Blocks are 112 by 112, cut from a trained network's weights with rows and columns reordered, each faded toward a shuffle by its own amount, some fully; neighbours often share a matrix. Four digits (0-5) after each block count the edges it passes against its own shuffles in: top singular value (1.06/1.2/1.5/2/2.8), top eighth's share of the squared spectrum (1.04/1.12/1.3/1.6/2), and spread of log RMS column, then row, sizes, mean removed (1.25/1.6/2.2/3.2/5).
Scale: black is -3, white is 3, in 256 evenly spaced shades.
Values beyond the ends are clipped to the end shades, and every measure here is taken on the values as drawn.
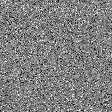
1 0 0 0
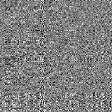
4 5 3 3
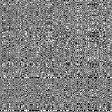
4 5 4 3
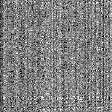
4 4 2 3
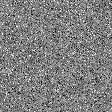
0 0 0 0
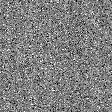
0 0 0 0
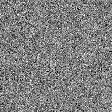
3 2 0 0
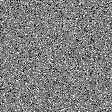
0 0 0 0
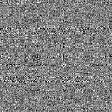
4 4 2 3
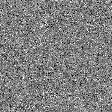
1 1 0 1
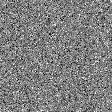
0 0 0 0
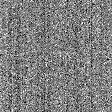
3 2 0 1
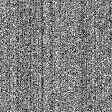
3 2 1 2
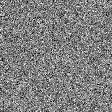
2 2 0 0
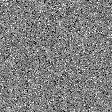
0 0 0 0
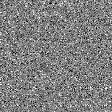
2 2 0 2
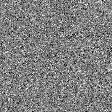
1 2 0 1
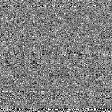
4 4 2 4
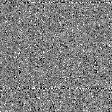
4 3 2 2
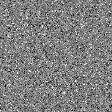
3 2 1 1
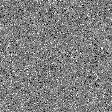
1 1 0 0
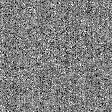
2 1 0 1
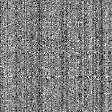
4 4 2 3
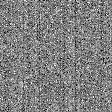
2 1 0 0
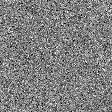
1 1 0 0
